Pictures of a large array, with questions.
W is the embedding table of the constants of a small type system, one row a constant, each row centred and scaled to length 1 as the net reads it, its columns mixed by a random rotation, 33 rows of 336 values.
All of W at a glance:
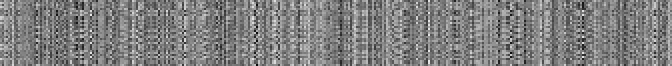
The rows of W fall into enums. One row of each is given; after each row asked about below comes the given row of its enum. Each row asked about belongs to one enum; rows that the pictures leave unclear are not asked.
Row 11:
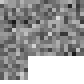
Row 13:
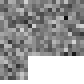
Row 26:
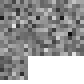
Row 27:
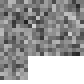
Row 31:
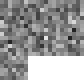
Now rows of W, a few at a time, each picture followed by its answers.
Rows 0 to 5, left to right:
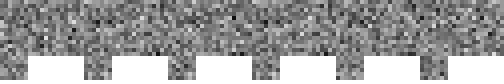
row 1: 11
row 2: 13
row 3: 11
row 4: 27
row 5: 26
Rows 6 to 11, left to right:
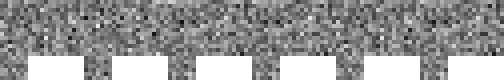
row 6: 31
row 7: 26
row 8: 11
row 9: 11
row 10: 31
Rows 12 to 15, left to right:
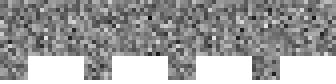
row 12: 31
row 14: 31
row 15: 26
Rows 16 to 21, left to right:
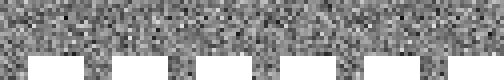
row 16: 13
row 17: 31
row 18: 26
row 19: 27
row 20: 13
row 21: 26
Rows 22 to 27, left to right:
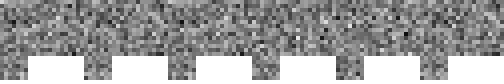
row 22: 11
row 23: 27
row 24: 11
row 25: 31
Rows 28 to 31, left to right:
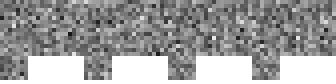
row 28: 26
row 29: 11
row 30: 31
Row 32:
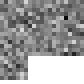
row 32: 13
